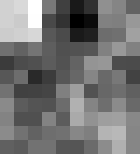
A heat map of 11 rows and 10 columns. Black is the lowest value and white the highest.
Ninth with the lowest average: top middle. Ninth with the highest average: top left. Odd patch: higher, in the top left. Odd rows or columns: none. Stripes: none.
